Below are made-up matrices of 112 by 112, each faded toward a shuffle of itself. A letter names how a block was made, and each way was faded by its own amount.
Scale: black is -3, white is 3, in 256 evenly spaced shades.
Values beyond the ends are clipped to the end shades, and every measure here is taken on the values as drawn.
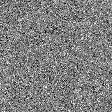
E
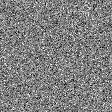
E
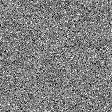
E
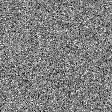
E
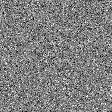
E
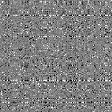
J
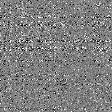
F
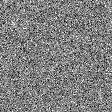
E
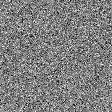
E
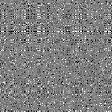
J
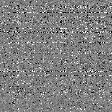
F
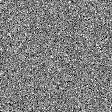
E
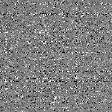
F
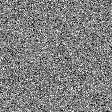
E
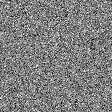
E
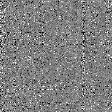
F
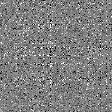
F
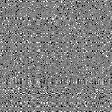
J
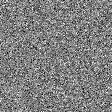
E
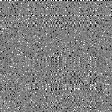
J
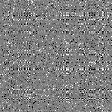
J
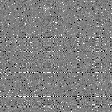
J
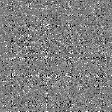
F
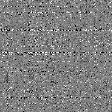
F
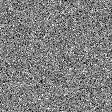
E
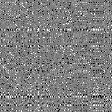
J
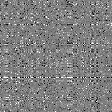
J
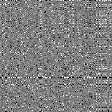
J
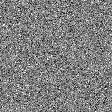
E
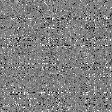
F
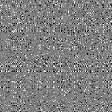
J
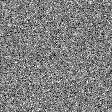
E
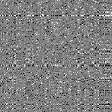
J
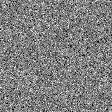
E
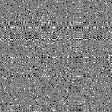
J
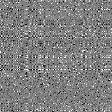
J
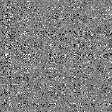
F
